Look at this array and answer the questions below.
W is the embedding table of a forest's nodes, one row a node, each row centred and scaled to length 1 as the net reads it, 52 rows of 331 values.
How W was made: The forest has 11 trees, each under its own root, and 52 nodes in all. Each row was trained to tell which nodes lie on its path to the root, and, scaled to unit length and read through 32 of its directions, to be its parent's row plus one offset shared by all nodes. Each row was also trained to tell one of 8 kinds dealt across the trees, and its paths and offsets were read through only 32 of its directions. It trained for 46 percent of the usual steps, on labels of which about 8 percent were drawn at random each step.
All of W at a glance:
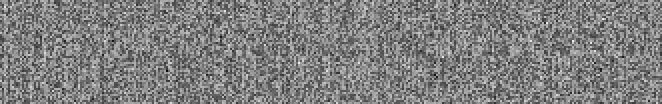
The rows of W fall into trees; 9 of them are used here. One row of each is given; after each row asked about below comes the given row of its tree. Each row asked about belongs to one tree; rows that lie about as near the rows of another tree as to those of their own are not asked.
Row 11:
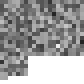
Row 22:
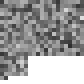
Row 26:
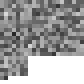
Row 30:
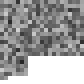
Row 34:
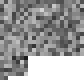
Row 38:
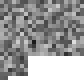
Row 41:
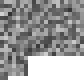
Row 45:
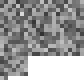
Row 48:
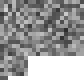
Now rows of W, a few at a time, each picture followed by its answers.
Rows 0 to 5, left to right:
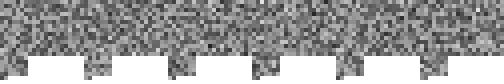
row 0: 26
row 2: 22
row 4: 26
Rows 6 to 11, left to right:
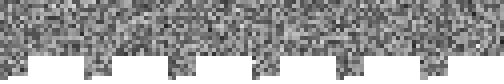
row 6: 34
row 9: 48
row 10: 41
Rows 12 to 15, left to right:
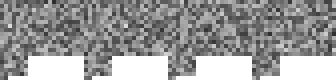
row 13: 30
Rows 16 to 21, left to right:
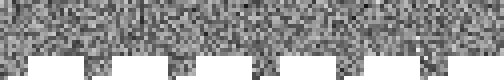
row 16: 34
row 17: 45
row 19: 38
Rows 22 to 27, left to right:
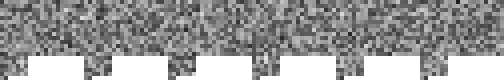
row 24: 34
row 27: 22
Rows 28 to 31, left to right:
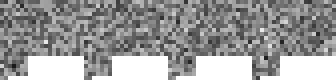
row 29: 41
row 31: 22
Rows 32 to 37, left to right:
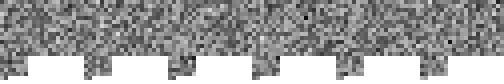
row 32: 41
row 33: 22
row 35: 34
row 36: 30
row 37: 22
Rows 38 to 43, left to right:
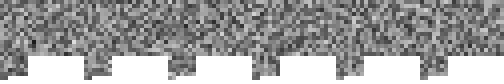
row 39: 30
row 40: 34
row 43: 22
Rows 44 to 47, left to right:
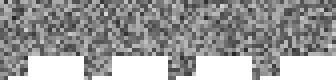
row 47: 26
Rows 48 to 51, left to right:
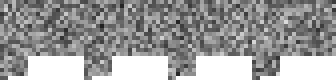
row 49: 48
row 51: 34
